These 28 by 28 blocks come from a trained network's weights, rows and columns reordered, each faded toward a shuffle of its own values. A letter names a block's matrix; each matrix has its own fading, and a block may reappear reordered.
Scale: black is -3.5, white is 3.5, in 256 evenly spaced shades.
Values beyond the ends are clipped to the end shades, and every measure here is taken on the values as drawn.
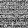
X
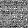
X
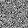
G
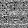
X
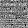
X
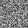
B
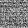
X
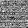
X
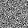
G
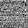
X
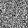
G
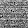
X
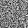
B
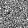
G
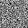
B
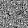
G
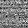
X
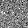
G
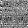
X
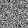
B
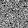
G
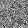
B
